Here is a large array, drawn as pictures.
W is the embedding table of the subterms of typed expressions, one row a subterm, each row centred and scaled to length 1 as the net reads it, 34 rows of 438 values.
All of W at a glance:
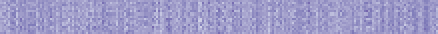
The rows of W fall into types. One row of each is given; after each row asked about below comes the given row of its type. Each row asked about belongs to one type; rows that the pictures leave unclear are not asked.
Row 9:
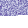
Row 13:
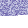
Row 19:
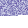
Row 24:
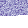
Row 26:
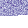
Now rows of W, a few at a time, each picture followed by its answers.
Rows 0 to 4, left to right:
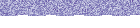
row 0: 13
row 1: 19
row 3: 26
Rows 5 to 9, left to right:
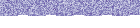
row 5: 26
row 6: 19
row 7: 9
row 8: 13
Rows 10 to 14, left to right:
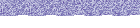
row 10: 26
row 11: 26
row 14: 13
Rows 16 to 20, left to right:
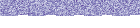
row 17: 9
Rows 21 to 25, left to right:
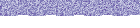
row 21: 9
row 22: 13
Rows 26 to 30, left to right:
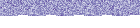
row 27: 19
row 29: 19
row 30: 9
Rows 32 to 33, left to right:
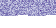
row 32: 13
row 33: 24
